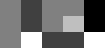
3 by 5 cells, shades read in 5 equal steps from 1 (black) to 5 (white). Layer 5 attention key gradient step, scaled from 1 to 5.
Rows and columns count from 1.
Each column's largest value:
3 5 3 4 5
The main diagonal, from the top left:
3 2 2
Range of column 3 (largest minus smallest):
1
